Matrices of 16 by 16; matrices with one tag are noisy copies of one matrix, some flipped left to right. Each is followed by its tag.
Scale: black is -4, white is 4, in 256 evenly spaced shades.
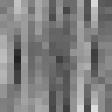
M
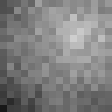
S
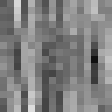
M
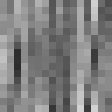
M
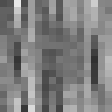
M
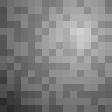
S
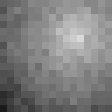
S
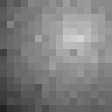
S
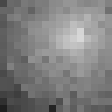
S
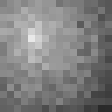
S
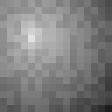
S
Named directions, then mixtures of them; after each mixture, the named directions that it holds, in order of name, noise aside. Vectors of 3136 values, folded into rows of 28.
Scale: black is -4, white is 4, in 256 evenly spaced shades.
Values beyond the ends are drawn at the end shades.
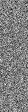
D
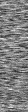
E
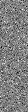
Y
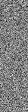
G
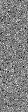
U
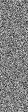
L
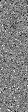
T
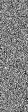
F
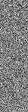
G, L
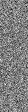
D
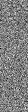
F, G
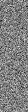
G, Y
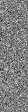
F, U, Y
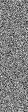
L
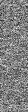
D, E, G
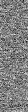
E, F, G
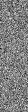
F, G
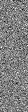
L, Y
